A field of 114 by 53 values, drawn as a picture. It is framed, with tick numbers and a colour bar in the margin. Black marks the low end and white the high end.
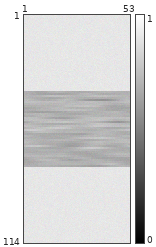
The table splits into 3 rows of 1 panel. Panel 1,1: very high, flat. Panel 2,1: high, streaked across, faint in contrast. Panel 3,1: very high, flat.
